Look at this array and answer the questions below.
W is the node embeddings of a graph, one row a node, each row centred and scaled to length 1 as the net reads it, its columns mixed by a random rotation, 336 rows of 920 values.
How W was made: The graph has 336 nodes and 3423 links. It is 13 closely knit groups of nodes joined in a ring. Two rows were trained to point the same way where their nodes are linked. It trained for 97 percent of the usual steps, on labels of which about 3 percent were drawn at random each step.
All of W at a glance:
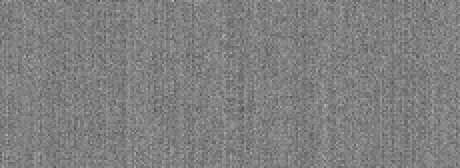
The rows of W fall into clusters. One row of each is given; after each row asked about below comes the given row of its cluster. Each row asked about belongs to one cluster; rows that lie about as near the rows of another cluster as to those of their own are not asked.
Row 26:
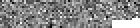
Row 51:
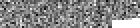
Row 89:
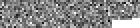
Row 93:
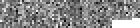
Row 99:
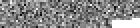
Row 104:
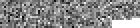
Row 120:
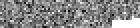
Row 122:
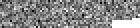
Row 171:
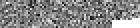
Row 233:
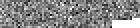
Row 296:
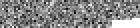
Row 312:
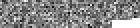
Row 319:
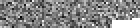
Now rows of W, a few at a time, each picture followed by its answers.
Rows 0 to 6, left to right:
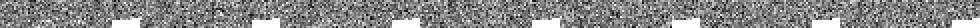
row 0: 171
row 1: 120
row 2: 171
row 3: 171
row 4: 233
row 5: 319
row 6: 99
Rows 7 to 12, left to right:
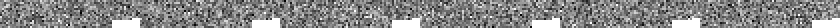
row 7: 93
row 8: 120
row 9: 122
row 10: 233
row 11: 89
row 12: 171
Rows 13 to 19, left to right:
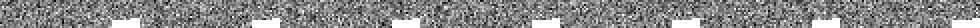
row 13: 104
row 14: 233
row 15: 93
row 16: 233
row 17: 99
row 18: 120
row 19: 26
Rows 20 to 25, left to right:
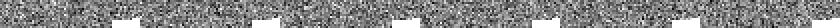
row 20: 93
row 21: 312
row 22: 233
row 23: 26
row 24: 171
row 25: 104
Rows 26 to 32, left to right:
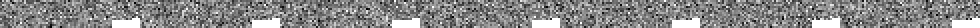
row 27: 89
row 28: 122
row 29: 26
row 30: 26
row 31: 171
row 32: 26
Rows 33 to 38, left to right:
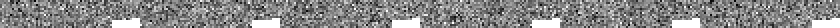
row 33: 104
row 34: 122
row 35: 319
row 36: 93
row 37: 93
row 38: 104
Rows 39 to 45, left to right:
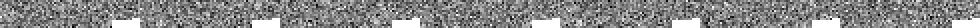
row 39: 233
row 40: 51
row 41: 104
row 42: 233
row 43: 51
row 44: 26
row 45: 171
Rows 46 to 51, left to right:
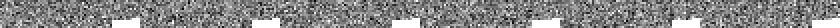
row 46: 51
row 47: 93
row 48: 171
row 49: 296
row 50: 120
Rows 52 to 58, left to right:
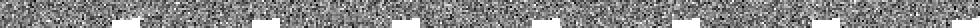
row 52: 171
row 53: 120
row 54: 104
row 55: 26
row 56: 51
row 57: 319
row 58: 99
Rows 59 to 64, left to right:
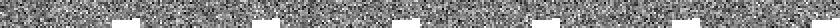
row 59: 122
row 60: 26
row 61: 171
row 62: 122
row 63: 296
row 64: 319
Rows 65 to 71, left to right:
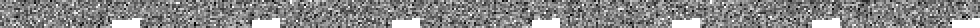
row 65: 89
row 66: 120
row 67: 99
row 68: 120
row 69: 104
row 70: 99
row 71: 89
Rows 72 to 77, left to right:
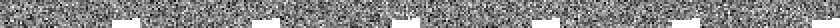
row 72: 26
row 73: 104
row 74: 319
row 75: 104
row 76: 296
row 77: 122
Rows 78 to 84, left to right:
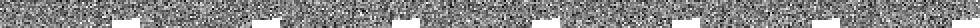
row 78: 51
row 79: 233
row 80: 120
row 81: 171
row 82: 51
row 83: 312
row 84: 171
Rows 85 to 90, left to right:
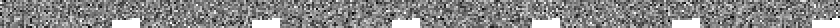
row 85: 312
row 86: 89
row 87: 120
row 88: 319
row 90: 26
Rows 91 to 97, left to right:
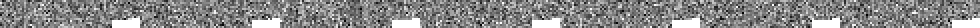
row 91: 312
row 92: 89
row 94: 51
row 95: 51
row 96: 319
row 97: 89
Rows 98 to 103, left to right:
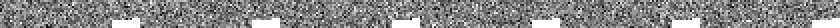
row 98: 26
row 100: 319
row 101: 89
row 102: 319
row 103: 171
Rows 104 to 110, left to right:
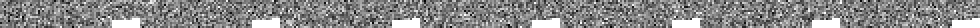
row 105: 99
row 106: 296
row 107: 312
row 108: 26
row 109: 120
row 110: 312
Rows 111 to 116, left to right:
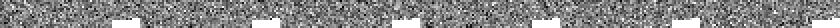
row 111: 26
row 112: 26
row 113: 51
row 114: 26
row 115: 51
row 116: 89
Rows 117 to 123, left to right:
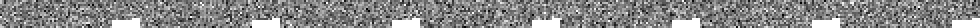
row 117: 312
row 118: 233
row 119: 296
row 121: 120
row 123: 99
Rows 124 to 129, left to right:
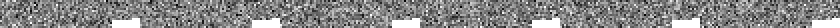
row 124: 89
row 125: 104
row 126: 122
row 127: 93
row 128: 51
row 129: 296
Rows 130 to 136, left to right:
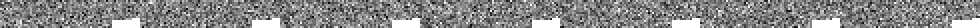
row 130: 51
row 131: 99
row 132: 26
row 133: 26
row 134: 122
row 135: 296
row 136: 122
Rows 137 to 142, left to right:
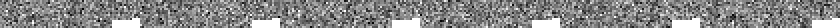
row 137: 93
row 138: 122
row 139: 296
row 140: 312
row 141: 319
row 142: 93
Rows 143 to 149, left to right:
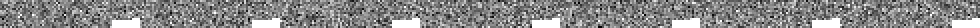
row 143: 319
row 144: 89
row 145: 93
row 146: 51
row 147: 51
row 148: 51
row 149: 122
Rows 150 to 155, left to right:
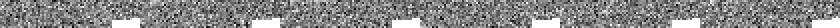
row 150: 104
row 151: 99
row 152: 99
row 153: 319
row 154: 296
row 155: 99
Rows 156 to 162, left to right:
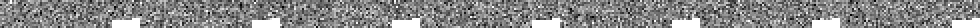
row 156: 99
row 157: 312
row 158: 122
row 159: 233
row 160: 93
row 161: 171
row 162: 104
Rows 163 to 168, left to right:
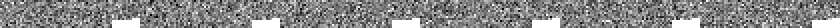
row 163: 51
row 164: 104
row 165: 99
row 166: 319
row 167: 171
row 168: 312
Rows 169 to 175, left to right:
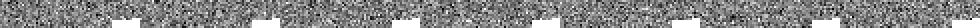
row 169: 104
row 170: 120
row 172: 171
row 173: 312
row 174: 93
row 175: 26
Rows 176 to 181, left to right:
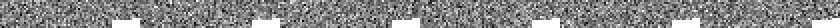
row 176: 99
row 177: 120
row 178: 99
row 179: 104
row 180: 296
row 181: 171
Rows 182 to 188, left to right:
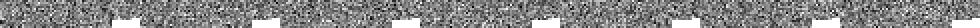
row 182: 120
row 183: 312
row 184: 171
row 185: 312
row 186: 99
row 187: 319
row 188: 122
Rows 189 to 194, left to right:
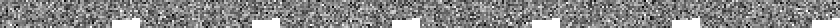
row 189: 296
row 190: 93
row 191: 312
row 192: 233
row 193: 171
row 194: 319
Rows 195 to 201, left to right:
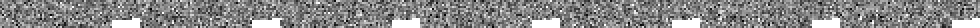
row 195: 233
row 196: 93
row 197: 120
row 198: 104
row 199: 89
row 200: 93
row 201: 93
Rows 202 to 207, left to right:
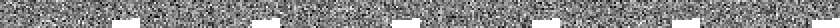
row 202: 171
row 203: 104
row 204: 122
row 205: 93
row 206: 51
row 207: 99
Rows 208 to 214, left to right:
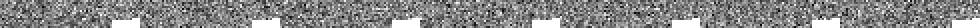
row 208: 319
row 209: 26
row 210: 319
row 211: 120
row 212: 312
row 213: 51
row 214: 296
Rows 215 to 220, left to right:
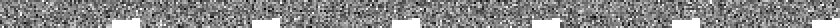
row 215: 296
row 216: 51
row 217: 312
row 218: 51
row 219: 93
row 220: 99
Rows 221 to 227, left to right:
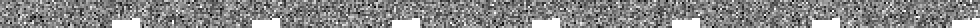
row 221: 93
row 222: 93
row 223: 312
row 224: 89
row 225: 51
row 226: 319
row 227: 296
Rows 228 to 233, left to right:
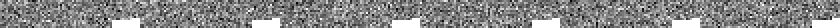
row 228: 171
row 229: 99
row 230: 122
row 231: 312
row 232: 104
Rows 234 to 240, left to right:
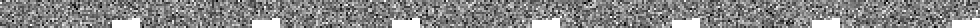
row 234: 312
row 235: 93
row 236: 26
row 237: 296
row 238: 233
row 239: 104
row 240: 296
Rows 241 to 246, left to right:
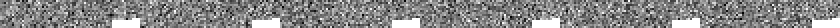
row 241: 120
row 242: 99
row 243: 122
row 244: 171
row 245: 296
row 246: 319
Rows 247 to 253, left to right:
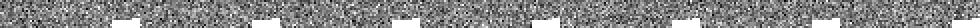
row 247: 122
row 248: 122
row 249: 89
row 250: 312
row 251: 296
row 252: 51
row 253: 122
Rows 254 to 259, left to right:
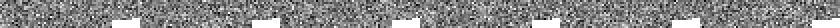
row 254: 233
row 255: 312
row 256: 26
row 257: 233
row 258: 312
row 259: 122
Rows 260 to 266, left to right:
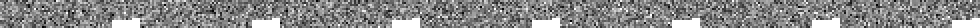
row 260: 120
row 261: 99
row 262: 296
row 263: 319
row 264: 122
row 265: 319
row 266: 104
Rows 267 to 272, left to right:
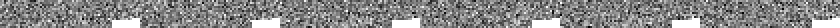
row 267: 171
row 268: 171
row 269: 312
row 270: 104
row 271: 312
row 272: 319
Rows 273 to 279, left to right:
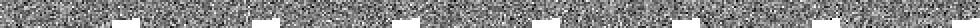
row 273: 233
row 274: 89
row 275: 171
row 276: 171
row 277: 93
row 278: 26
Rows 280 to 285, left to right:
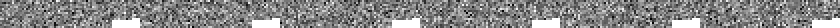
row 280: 120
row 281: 122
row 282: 296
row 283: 312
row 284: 296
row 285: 93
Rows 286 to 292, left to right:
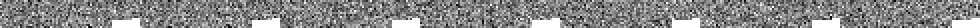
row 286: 312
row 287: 312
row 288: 26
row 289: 104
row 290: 319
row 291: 233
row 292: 104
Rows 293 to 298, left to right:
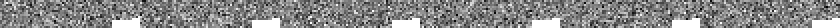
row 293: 171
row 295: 89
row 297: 120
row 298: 26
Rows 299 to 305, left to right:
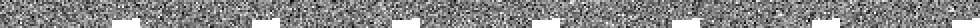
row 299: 26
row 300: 319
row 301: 104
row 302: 171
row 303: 99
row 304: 120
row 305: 99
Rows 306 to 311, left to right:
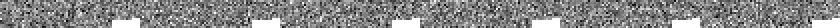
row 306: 120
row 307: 89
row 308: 99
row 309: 99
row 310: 312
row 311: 89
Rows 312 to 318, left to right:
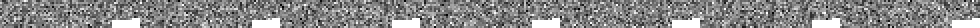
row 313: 312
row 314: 122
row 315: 89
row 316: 89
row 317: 120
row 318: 122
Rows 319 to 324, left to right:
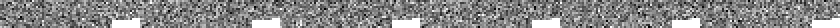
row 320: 99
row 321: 51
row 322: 99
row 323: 312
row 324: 122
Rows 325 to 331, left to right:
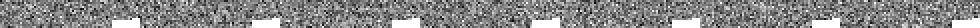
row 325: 26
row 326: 296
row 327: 312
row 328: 319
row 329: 89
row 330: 233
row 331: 312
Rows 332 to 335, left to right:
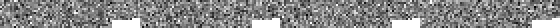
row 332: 89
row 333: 51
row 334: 89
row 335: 99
